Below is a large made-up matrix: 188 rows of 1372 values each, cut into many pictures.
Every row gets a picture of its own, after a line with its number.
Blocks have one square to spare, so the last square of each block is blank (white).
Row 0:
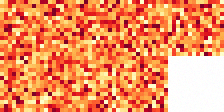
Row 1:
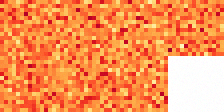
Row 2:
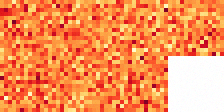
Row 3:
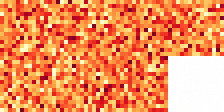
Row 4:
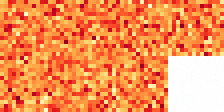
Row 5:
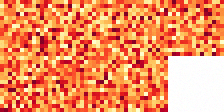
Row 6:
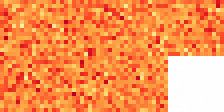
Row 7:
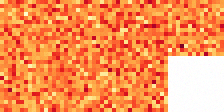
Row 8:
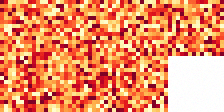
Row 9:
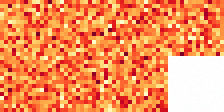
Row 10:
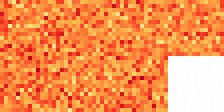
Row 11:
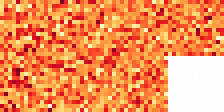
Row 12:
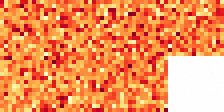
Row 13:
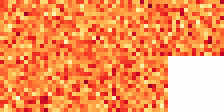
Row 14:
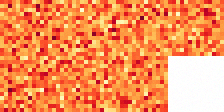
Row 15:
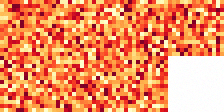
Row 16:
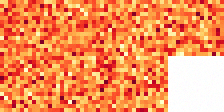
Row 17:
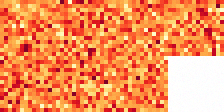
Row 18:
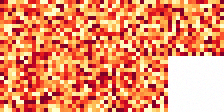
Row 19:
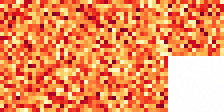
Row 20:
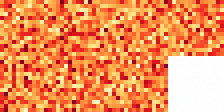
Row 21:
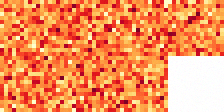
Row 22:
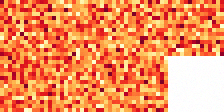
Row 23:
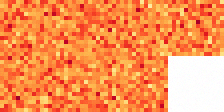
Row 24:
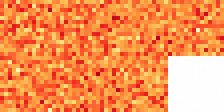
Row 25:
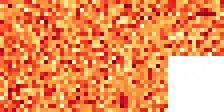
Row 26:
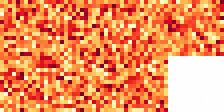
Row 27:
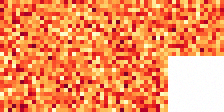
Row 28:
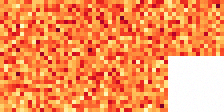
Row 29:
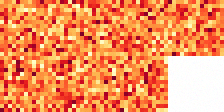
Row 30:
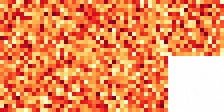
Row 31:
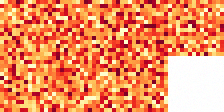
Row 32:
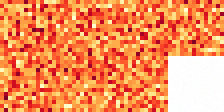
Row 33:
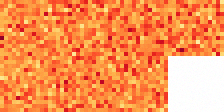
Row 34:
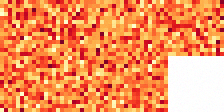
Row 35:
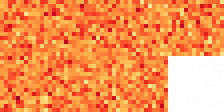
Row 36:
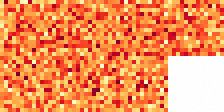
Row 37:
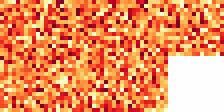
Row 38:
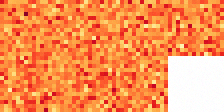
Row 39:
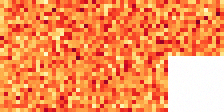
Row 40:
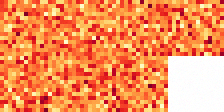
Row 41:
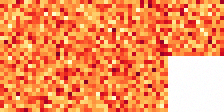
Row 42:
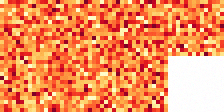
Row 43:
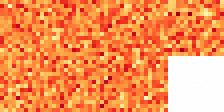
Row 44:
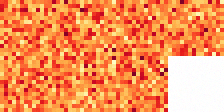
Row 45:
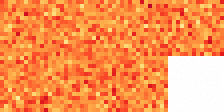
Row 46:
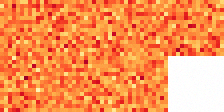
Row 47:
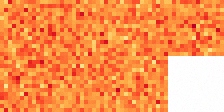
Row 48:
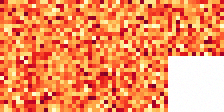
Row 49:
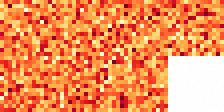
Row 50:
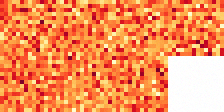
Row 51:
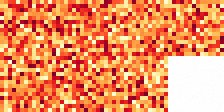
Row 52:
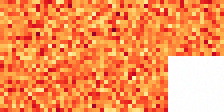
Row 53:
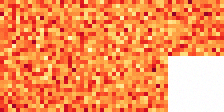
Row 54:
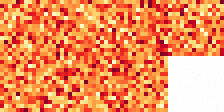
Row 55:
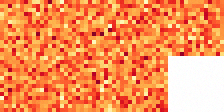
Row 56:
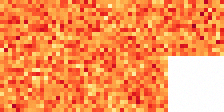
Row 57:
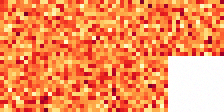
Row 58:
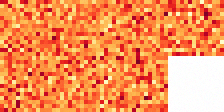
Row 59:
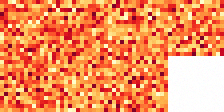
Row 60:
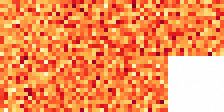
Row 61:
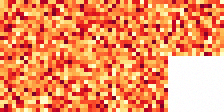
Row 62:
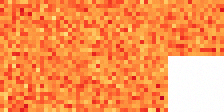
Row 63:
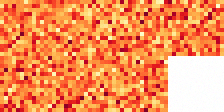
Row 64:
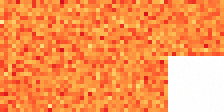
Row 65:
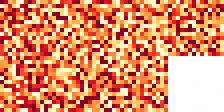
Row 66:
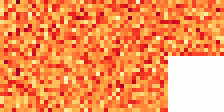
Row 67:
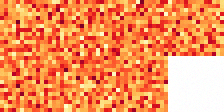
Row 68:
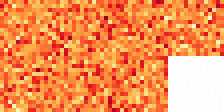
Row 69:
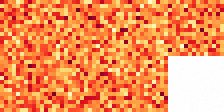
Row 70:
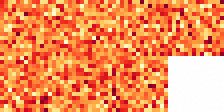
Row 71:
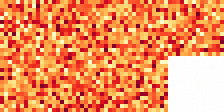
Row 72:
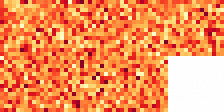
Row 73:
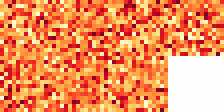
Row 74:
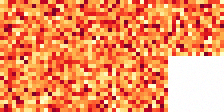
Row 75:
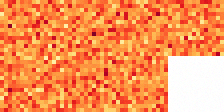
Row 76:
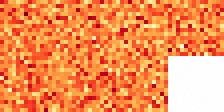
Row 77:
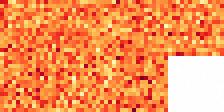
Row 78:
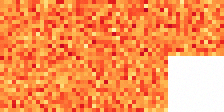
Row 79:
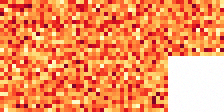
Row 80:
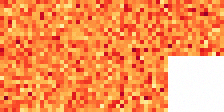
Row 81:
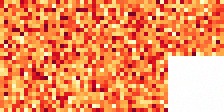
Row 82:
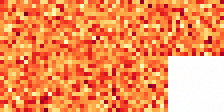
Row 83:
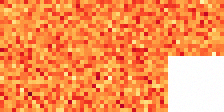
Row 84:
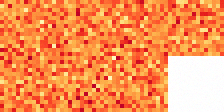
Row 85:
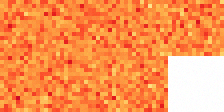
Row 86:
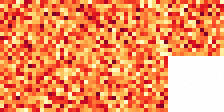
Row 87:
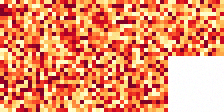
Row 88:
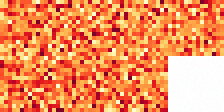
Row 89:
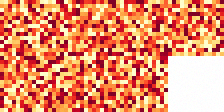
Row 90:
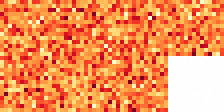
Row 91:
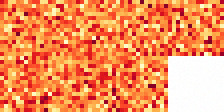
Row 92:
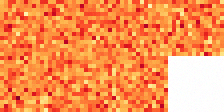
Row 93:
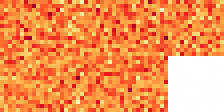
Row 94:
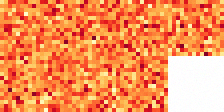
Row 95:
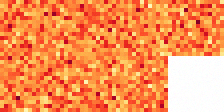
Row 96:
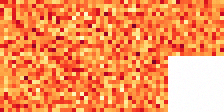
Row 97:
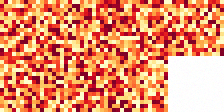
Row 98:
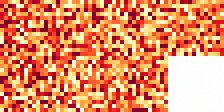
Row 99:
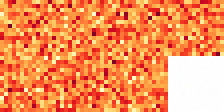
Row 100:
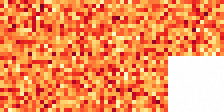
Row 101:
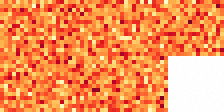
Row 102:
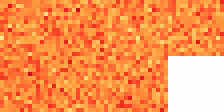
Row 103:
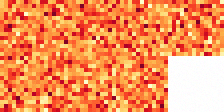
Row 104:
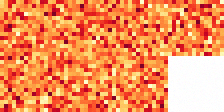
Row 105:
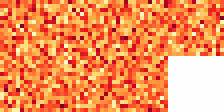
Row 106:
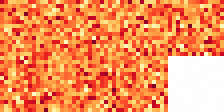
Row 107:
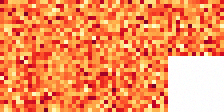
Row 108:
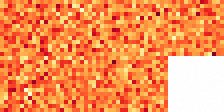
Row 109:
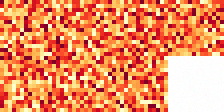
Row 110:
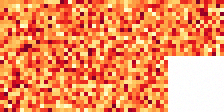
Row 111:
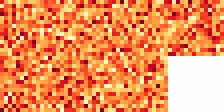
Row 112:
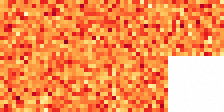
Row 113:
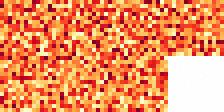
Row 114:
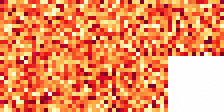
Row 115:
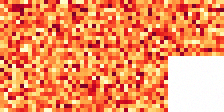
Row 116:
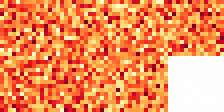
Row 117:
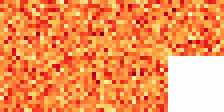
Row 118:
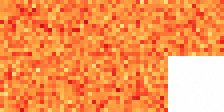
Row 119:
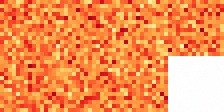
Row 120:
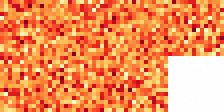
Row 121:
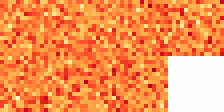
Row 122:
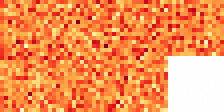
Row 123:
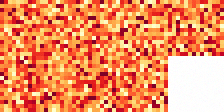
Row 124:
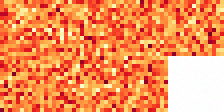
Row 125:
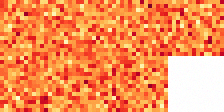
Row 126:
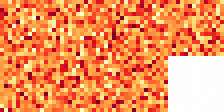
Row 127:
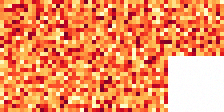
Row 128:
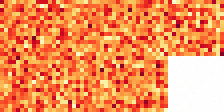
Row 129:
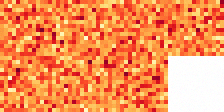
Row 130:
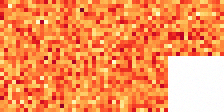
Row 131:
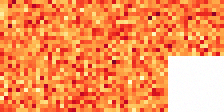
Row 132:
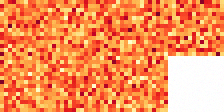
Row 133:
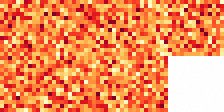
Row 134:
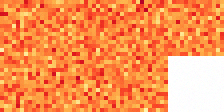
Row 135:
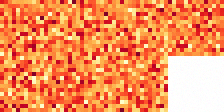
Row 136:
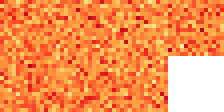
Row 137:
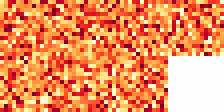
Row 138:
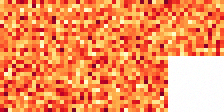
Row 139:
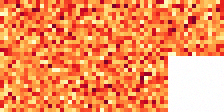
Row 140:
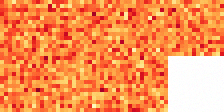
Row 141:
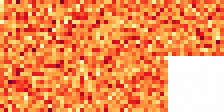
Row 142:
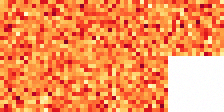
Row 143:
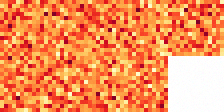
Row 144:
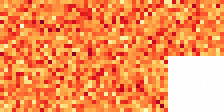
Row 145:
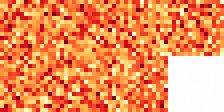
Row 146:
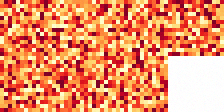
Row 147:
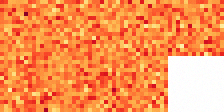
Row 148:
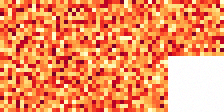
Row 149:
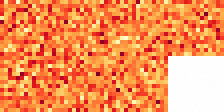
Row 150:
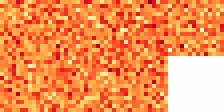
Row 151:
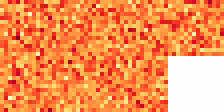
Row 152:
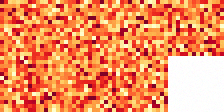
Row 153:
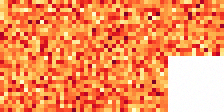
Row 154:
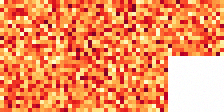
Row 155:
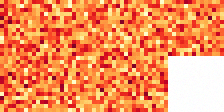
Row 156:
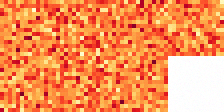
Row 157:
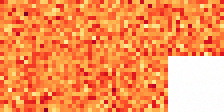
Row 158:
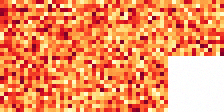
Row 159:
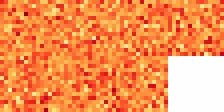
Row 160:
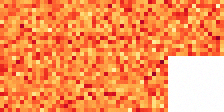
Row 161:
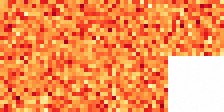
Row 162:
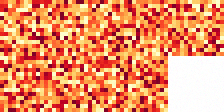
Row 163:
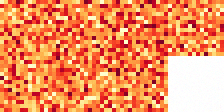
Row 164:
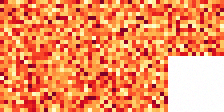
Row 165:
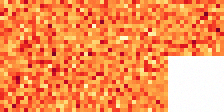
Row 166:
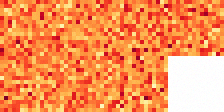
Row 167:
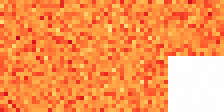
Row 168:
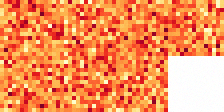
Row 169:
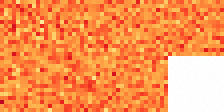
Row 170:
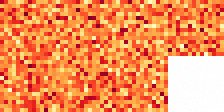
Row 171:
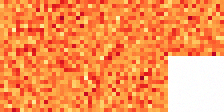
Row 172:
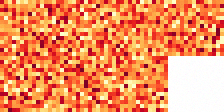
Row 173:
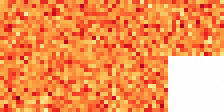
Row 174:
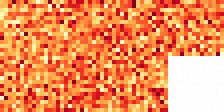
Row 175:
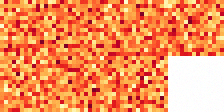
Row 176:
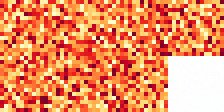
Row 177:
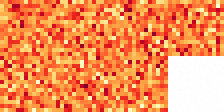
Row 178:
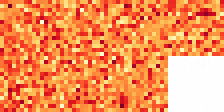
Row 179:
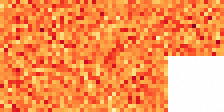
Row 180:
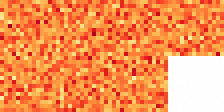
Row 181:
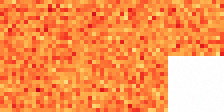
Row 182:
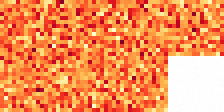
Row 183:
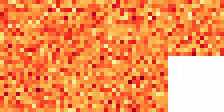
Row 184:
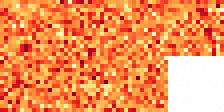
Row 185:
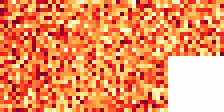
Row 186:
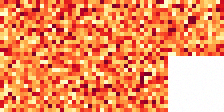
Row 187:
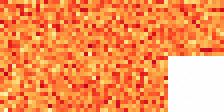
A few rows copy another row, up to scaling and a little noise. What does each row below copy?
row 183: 59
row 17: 184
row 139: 186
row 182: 37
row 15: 177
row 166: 80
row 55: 9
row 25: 178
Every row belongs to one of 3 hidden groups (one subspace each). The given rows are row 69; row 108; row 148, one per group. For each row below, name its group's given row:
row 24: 148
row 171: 148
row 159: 69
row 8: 69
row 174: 108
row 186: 148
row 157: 69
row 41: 69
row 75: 108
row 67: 148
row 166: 108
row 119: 69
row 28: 148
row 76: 69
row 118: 148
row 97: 148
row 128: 108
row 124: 148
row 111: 148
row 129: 148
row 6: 148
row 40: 69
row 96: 148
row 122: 108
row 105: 148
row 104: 69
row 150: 69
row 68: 148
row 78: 108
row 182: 108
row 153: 108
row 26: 148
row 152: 69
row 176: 69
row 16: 108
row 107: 69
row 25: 108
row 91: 69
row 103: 69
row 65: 69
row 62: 148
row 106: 69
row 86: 69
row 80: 108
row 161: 69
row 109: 108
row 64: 148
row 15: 148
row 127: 108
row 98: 108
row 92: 69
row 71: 148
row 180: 108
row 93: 148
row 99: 108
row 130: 108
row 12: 108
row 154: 108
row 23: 69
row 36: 148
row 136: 69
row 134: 148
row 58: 108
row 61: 69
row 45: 69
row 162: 148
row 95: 69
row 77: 108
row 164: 69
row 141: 148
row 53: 148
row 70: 69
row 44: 108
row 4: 69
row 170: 69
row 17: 148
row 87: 108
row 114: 69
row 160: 148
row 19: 69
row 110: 148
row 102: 108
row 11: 148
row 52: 108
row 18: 69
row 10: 108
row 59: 108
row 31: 69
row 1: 69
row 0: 69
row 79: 148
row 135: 148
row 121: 69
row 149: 148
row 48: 69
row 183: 108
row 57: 69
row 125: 69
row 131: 108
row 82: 69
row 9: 108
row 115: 148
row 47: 148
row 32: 148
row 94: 69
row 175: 148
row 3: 148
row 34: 148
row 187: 148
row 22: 108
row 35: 69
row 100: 148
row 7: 69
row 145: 69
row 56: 148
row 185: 108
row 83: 108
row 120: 148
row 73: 108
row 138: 148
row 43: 108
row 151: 148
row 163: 69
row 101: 148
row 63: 148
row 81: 108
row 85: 69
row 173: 69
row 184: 148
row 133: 69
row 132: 108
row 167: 148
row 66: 148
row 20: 148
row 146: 108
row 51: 148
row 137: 69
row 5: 108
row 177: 148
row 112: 69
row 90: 108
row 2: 108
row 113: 108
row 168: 148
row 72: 148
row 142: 69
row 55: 108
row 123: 69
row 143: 69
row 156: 148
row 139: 148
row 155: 108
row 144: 148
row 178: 108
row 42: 69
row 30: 69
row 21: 148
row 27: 148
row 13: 69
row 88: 108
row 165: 148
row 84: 108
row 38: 69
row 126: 148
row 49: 108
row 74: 69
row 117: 108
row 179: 148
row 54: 69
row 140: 108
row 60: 108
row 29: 148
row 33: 108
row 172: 148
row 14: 108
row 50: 108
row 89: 108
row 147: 69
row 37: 108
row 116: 148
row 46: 148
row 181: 108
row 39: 108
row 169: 148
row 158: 108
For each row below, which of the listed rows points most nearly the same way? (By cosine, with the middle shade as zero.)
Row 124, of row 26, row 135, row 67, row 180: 67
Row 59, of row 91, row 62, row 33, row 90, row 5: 90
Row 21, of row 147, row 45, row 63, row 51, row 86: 51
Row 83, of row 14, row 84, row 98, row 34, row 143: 84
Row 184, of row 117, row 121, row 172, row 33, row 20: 20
